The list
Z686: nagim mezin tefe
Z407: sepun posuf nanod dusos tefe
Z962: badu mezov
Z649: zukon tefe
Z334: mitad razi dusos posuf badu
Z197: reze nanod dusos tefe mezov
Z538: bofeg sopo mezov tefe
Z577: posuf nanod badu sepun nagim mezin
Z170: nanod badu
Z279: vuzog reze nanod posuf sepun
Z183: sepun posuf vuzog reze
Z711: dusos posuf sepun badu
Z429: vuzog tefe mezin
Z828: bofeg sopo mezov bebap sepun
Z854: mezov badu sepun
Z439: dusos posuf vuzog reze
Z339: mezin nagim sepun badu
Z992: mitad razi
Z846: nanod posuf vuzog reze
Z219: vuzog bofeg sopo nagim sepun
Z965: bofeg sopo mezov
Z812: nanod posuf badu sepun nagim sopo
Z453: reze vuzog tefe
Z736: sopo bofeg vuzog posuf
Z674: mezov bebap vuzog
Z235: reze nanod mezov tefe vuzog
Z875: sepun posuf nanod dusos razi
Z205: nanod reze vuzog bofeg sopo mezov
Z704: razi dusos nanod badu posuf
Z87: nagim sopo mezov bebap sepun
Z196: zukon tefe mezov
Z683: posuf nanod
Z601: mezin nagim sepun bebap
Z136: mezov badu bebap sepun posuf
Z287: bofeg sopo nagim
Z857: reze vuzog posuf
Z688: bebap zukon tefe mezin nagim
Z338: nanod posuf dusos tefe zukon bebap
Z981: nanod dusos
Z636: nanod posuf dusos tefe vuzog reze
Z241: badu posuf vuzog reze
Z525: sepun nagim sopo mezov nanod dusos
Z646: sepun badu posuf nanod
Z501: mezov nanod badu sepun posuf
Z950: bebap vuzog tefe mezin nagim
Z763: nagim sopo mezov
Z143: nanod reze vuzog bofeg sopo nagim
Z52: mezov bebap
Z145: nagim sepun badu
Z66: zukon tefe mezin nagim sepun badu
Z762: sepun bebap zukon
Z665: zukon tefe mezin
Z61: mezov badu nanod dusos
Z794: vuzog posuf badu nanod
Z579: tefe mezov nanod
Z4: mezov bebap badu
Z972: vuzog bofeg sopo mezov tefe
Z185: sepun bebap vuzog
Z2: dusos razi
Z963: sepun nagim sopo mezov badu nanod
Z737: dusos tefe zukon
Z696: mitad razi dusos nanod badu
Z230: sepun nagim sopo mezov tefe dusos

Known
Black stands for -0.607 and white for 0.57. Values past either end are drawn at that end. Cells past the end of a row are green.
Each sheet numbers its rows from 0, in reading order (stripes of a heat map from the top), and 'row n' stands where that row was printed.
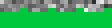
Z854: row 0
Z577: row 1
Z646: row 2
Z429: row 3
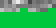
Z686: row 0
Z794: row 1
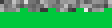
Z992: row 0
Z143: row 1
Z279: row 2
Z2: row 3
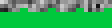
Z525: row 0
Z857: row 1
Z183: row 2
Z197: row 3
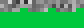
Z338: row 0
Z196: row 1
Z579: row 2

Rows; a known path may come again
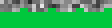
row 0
Z4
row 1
Z736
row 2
Z601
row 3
Z704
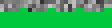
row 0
Z981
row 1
Z501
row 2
Z235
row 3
Z711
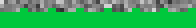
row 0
Z196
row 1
Z287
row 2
Z230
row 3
Z577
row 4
Z763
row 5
Z762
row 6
Z794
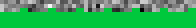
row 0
Z737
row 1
Z963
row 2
Z205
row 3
Z197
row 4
Z525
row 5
Z87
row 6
Z339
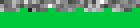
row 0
Z992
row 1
Z812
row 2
Z854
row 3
Z950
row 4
Z241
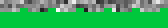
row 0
Z688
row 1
Z846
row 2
Z429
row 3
Z136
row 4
Z696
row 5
Z686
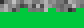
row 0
Z857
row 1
Z579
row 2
Z143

